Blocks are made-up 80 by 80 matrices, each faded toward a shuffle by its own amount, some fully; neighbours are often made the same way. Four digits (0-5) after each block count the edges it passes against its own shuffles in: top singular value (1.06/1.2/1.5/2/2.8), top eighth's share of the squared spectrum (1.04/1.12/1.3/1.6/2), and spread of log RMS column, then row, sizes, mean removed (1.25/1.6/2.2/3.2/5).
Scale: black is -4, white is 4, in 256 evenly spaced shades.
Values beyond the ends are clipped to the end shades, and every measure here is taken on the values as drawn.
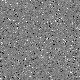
1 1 0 0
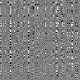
5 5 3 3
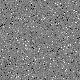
0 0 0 0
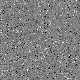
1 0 0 0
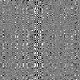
5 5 4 3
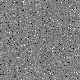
1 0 0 0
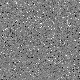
0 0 0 0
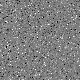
0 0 0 0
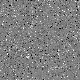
1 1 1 1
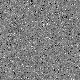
0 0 0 0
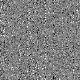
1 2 3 0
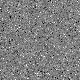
0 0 0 0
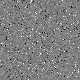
1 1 0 0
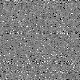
3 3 0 2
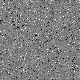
1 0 0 0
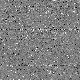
3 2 0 1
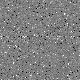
2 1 0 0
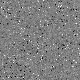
0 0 0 0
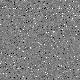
2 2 0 1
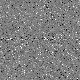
2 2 0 0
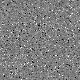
2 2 0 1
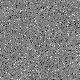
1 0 0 0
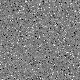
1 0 0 0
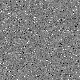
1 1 0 0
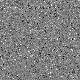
0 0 0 1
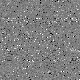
3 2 0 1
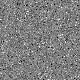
1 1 0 0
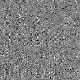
3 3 1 1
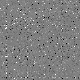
3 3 1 1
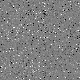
2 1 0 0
